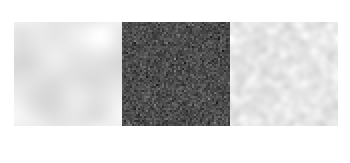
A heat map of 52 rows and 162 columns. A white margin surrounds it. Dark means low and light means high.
The table splits into one row of 3 panels. Panel 1,1: very high, smooth, faint in contrast. Panel 1,2: low, fine-grained. Panel 1,3: very high, blotchy, faint in contrast.
